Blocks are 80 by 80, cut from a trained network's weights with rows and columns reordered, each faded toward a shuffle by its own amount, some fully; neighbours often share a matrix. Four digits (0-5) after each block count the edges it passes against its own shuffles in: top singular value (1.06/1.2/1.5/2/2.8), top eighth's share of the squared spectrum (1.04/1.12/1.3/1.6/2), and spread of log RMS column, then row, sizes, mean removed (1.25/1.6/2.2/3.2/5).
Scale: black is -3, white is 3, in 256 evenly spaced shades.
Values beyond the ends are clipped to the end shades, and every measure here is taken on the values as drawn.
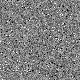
0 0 0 0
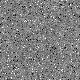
0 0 0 0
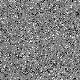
2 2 0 1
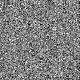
2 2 0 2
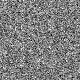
1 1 0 0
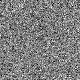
1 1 0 0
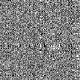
3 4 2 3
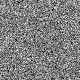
0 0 0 0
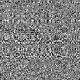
4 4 1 3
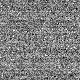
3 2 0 0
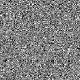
3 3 0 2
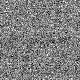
1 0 0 0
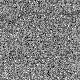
1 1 0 0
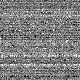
4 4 1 2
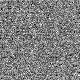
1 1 0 0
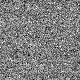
0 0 0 0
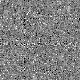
3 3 1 1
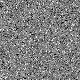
0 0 0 0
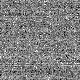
2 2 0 0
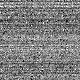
4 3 1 2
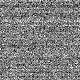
3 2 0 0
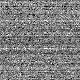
4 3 1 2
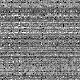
4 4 2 2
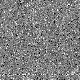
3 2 0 1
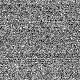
2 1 0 0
